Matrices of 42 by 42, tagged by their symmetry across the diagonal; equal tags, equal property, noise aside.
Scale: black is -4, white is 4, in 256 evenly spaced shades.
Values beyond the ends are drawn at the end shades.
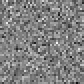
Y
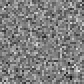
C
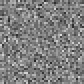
C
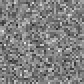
Y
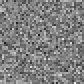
Y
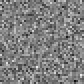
C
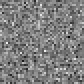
Y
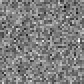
Y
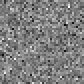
Y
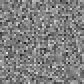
C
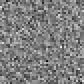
C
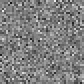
C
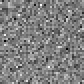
C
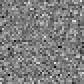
Y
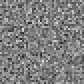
C
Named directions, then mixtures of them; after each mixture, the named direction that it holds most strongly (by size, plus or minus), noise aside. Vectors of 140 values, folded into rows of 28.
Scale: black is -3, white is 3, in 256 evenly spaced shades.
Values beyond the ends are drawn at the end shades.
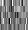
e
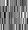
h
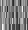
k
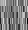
k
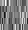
h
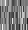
k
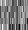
k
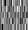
e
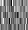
e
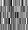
e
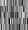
e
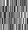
h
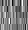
e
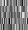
h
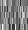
k
